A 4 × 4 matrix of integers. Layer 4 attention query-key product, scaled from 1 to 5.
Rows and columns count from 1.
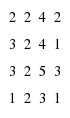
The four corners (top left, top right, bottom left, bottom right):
2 2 1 1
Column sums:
9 8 16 7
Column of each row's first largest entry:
3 3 3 3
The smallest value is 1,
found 3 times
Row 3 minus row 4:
2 0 2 2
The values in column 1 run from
1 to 3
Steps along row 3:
down up down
